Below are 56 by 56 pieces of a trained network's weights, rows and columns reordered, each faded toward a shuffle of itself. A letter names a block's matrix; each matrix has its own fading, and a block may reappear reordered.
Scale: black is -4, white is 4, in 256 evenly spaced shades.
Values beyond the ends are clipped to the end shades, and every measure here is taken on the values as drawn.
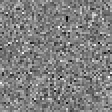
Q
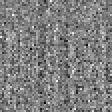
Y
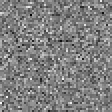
Q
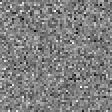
Q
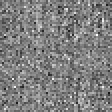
Y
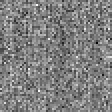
Y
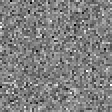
Q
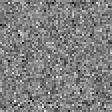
Q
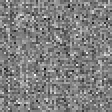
Y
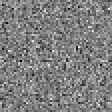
Q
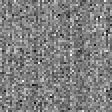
Y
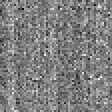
Y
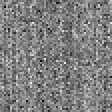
Y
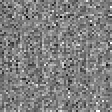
Y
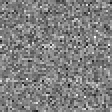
Q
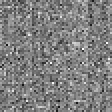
Y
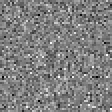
Q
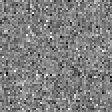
Q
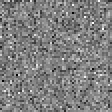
Q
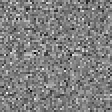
Q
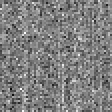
Y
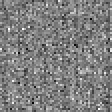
Y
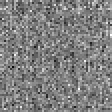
Y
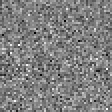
Q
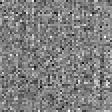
Y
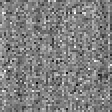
Y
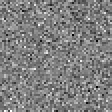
Q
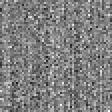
Y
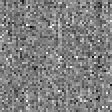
Y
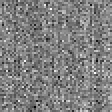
Y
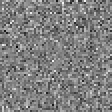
Q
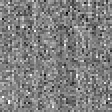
Y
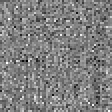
Y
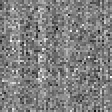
Y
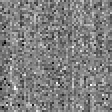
Y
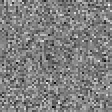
Q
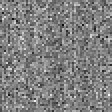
Y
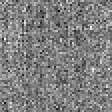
Y
